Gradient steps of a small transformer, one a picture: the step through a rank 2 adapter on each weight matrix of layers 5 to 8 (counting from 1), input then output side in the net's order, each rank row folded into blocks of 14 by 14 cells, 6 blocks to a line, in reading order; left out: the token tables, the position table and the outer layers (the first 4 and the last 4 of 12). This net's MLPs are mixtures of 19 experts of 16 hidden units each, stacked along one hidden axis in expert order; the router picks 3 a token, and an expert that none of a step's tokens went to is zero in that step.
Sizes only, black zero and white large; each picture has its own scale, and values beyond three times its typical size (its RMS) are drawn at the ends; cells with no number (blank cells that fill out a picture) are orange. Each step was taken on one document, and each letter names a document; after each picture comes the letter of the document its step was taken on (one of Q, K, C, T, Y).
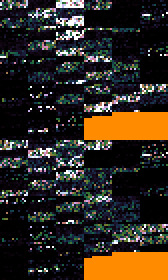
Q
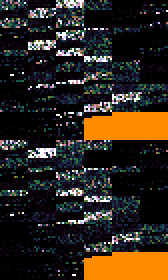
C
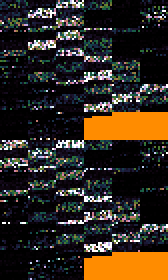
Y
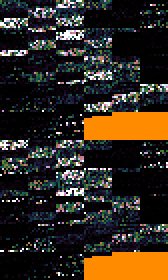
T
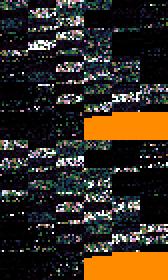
C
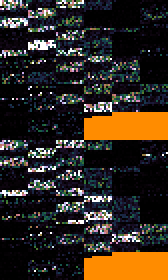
Q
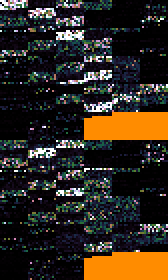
Y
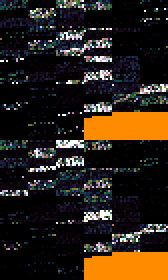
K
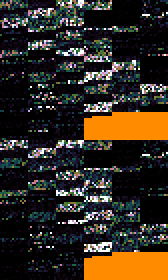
Q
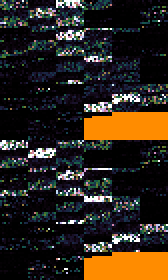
Y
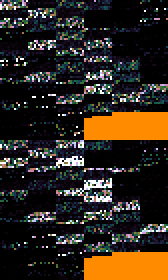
K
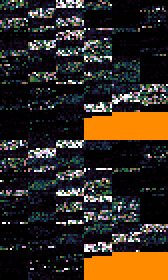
Y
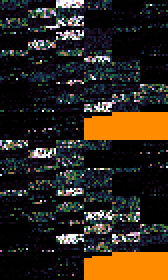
T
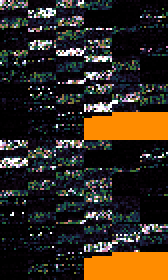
Q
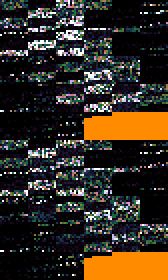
T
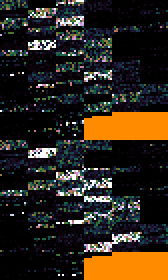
C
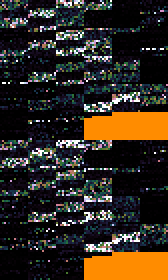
Y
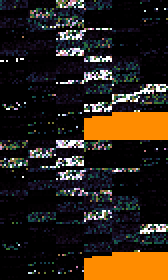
K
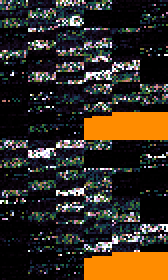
Q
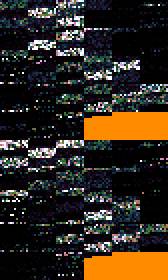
T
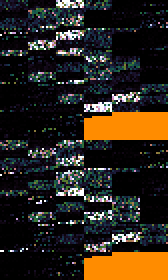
T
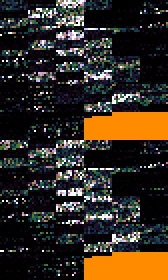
T
